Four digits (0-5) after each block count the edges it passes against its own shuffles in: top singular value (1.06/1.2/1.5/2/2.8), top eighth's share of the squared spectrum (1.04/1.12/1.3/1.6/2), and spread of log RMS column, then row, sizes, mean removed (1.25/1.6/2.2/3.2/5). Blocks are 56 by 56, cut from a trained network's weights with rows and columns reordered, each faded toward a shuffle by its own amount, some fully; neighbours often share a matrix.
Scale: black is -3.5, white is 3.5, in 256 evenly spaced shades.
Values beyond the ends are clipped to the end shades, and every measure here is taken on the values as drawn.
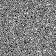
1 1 0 0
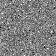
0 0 0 0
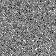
0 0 0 0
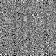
2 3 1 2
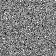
0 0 0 0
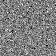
0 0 0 0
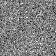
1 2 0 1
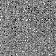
2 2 1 1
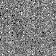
2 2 0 1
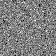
0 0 0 0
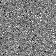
0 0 0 0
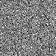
0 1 0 0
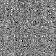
2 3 1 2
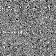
1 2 0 1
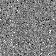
0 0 0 1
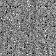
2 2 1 1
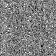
1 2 0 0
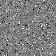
0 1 0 0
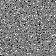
1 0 0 0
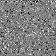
2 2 0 2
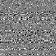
3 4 0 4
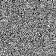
1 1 0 1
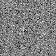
1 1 0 1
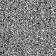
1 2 0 1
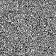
1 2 0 1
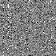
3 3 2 0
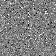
1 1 0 0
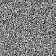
2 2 0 0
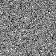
1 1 0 0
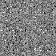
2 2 0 1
